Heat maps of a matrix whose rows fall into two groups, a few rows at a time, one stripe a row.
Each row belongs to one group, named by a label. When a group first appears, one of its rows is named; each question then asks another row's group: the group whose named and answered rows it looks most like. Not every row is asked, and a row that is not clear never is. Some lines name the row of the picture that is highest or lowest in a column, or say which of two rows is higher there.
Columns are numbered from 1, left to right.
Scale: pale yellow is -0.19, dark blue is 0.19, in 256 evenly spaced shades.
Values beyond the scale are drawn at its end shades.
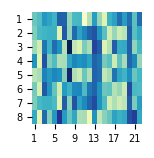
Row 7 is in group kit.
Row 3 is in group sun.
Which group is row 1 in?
sun
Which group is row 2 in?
kit
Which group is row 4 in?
kit
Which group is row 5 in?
sun
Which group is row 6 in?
kit
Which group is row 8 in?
sun
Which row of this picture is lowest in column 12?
8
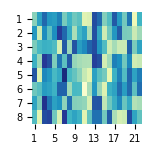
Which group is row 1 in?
sun
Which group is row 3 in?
kit
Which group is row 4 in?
sun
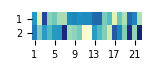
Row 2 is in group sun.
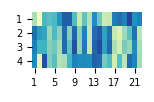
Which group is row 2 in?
kit
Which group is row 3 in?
kit
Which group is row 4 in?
kit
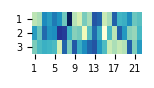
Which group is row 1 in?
sun
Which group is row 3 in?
kit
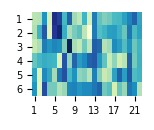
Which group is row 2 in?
sun
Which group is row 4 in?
kit
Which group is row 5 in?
sun
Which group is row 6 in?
kit
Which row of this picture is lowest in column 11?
2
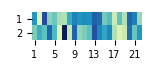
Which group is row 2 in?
kit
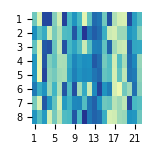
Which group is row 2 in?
kit
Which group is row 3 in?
kit
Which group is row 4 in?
kit
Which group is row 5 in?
kit
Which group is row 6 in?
kit
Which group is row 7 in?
kit
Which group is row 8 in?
kit
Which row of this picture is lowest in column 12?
6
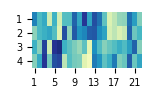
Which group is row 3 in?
sun
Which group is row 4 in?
sun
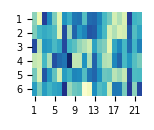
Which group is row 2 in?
kit
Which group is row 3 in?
sun
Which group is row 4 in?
sun
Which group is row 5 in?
kit
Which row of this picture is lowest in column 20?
4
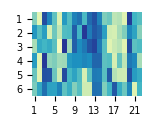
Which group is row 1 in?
kit
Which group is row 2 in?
kit
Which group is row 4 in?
kit
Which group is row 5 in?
kit
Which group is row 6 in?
sun
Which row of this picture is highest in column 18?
6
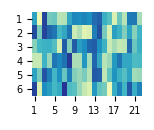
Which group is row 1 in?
kit
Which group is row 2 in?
sun
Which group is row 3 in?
kit
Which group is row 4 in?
sun
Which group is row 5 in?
sun
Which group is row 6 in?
sun
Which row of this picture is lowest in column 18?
3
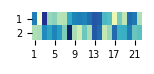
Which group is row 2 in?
sun
